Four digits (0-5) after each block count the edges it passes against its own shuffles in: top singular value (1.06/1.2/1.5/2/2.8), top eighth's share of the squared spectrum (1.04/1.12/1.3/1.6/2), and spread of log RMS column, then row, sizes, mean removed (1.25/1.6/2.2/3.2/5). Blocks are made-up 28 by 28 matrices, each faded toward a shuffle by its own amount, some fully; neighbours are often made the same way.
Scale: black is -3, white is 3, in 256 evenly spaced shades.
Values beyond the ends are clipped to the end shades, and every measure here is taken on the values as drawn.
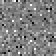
0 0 0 0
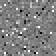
0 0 0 0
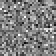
0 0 0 0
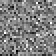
0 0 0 0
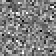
1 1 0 0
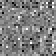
3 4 1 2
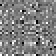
4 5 2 2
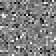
2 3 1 0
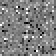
0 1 0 0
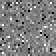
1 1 0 0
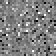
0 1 1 0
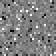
0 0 0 0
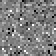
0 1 0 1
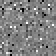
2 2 0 0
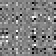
3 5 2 3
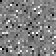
1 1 0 0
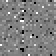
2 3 0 0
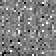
2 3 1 0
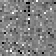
2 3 0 0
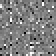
2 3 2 1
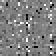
3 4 1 0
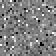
1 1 0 0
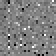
2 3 1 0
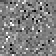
2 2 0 0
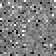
2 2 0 0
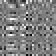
4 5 2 3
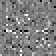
3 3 0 1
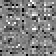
3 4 2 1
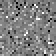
1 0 0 0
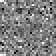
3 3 1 0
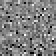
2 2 0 1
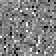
0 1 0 0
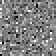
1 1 0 0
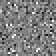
0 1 0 0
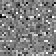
1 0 0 1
